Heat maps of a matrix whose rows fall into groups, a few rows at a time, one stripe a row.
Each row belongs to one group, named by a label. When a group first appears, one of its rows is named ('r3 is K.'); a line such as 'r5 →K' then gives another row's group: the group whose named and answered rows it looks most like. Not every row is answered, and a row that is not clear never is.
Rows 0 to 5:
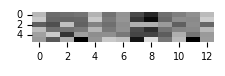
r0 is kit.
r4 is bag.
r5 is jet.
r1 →kit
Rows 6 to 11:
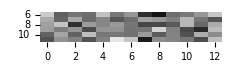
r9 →jet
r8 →bag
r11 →jet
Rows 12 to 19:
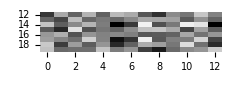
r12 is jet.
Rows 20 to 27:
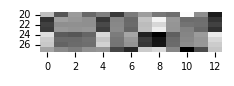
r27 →jet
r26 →kit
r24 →kit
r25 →kit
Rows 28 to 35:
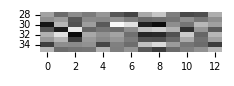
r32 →bag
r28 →jet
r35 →kit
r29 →bag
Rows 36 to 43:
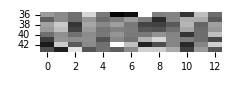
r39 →bag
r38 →bag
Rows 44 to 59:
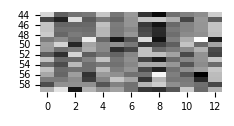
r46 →kit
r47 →kit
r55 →kit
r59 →bag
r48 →kit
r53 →kit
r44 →kit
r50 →bag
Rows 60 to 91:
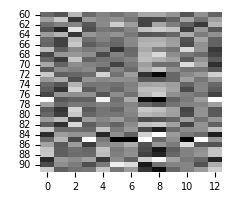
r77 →kit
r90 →jet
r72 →kit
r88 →kit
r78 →kit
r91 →kit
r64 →bag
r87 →kit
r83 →kit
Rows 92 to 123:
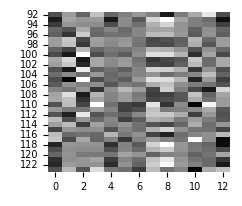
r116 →kit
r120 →jet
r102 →bag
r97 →bag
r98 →bag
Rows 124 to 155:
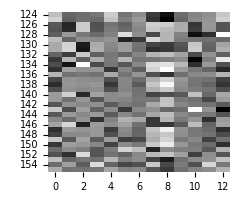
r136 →kit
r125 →kit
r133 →jet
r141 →jet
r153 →kit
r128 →jet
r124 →kit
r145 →jet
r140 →bag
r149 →jet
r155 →kit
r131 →bag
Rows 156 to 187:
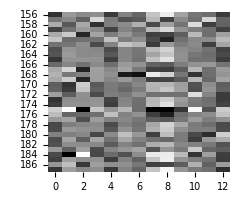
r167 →bag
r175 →bag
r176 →kit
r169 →bag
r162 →jet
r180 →jet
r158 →jet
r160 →bag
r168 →jet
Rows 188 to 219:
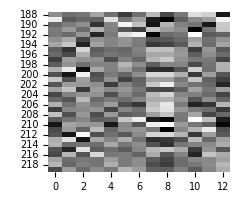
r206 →jet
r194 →bag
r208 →jet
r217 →kit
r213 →bag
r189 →kit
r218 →kit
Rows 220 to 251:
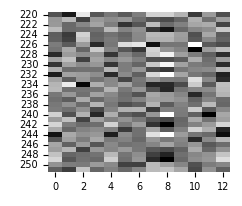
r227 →jet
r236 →jet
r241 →bag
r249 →kit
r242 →kit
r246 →jet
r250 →jet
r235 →kit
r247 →bag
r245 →jet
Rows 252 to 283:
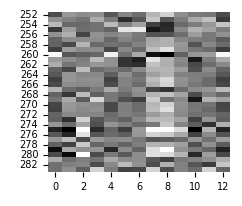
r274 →jet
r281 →kit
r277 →bag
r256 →bag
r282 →jet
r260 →kit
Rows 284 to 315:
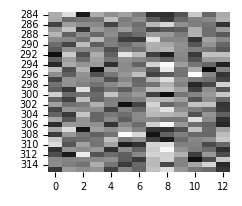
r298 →jet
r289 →jet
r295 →jet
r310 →jet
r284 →bag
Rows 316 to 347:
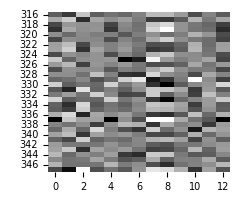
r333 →kit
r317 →bag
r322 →bag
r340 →bag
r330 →kit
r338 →jet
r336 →bag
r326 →bag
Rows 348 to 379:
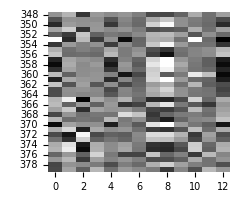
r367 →bag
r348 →bag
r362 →jet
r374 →bag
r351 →bag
